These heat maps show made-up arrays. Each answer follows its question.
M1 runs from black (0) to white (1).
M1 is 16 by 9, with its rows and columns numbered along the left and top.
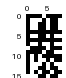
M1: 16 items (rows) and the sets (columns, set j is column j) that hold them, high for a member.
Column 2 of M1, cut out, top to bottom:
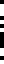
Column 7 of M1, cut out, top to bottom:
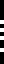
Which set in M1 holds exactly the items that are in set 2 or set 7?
8
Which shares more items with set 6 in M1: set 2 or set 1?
set 1
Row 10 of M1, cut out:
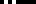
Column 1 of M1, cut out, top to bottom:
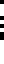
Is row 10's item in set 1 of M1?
yes
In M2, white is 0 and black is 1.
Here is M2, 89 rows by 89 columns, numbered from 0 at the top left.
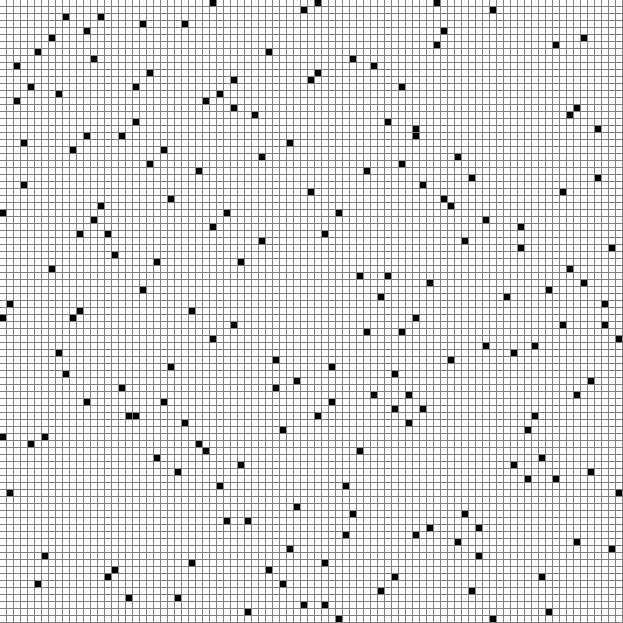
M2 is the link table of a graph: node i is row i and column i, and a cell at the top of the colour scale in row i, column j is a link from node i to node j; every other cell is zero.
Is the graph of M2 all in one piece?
no
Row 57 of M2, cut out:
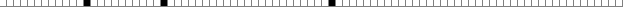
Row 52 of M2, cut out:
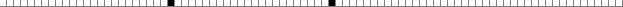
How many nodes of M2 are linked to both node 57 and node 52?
1
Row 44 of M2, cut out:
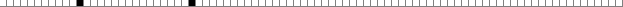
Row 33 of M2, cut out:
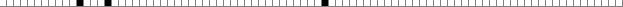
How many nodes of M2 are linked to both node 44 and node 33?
1
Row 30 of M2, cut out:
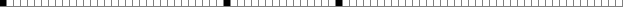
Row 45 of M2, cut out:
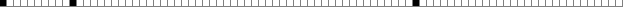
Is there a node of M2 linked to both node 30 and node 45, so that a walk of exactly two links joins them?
yes
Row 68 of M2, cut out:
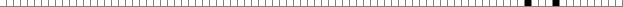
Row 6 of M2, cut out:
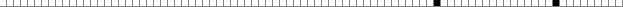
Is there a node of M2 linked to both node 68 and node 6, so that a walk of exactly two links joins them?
yes
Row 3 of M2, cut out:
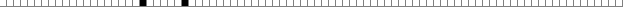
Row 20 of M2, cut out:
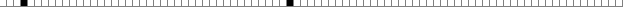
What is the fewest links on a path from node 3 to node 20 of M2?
1
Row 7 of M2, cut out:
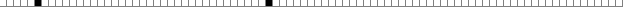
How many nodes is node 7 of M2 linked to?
2
